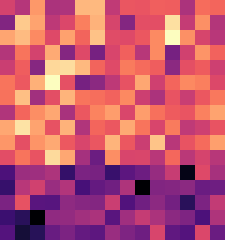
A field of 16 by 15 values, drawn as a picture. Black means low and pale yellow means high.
Stripes: none. Ninth with the highest average: middle left. Seam: horizontal, 70% of the way down, the top part higher.
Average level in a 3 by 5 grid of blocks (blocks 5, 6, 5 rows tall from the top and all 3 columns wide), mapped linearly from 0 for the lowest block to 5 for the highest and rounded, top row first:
45444 / 55444 / 01111
